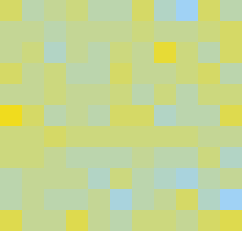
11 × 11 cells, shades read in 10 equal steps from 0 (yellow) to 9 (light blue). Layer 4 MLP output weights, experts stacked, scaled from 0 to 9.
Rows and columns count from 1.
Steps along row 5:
same down up same down up down up down same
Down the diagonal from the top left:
3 5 7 6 5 3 4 6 8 7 2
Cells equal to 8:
2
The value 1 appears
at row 3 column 8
